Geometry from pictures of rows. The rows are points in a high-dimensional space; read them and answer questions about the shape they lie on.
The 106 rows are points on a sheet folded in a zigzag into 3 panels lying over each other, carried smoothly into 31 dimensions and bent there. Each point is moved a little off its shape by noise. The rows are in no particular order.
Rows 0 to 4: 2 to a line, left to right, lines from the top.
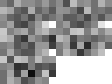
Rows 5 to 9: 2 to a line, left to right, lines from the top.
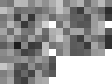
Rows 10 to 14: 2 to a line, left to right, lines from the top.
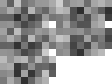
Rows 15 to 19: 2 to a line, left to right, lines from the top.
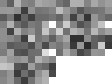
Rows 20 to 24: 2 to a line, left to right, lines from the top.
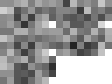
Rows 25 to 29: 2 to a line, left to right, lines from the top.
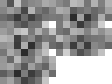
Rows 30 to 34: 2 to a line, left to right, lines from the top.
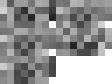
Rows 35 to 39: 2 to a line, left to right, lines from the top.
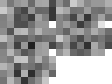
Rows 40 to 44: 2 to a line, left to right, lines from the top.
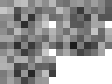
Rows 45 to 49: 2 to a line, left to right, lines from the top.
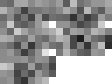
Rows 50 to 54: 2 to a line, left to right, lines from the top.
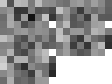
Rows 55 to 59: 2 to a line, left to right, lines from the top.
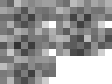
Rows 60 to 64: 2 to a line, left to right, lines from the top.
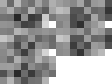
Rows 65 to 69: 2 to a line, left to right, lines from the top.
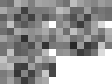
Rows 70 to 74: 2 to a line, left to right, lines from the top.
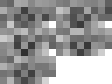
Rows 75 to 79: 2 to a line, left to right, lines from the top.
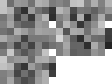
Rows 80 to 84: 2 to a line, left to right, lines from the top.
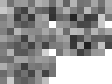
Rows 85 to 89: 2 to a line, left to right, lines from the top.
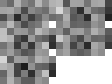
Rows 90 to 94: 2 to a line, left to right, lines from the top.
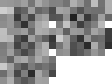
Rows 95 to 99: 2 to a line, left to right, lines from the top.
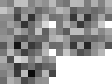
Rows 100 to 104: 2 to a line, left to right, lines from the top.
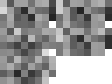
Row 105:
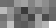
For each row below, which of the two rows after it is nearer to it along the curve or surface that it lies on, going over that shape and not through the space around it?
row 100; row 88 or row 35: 88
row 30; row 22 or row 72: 22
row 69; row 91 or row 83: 83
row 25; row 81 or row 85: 81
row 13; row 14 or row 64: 14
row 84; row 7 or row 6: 7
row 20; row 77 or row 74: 74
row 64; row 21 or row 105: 105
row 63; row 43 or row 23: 23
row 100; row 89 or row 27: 89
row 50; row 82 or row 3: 3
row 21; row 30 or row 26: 26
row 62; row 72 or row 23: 72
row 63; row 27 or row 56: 27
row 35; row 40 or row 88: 88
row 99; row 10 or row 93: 93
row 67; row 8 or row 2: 8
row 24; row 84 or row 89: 89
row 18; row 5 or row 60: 5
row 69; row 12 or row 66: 66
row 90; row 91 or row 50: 50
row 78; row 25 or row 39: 39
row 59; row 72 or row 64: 72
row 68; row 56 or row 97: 56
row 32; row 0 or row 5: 5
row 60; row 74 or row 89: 74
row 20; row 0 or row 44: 0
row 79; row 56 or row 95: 95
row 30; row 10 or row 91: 91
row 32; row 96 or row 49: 96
